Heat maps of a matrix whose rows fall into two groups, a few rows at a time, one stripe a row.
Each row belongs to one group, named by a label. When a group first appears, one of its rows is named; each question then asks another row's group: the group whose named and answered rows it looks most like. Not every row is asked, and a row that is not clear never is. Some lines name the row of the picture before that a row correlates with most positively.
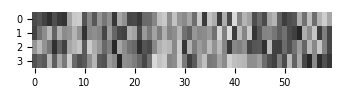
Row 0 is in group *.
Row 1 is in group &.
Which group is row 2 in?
*
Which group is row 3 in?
&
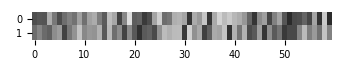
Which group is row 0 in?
&
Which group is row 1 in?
*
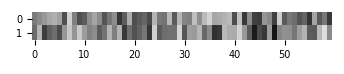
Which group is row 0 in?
&
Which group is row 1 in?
*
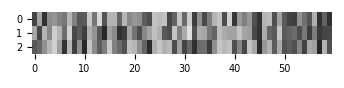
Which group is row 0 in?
&
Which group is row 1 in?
&
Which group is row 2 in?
&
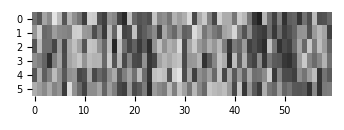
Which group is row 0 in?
&
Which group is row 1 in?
*
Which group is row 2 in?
*
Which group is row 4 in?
&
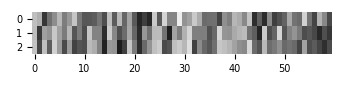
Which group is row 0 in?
*
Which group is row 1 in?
&
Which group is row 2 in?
&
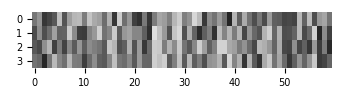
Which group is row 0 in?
*
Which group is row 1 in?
&
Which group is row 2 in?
&
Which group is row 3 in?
&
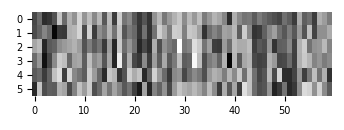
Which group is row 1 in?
*
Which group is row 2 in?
*
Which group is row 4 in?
&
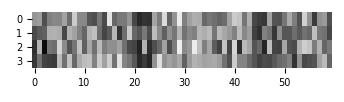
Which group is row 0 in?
*
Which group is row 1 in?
&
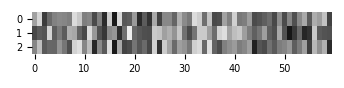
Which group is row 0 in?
*
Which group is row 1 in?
&
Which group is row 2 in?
*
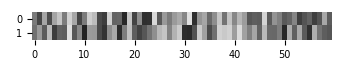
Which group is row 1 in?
&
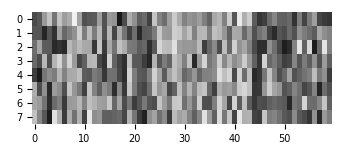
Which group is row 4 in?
&
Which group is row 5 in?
&
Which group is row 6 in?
*
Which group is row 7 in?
&
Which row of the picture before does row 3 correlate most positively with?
0
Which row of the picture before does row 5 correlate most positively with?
0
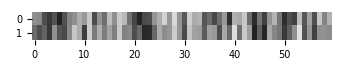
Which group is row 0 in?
*
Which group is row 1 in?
*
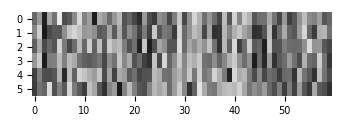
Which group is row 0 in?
*
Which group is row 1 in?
*
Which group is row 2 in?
*
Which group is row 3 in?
*
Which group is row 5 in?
&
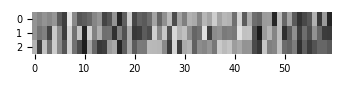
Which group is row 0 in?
&
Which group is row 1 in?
&
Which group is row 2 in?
&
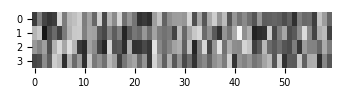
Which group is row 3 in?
&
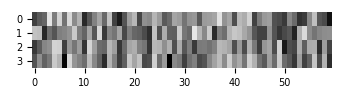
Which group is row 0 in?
&
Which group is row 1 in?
*
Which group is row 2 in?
&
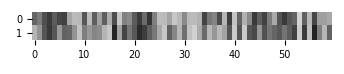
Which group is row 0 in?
*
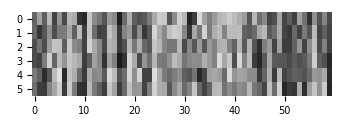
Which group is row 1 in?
&
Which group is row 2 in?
&
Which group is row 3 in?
&
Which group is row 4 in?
&
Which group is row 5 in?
&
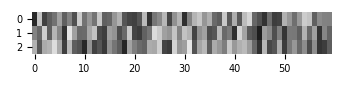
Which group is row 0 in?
*
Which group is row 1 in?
&
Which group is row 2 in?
&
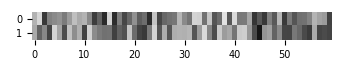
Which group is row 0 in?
*
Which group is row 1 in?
&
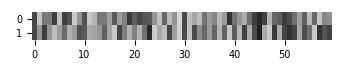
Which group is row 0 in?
*
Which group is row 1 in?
&
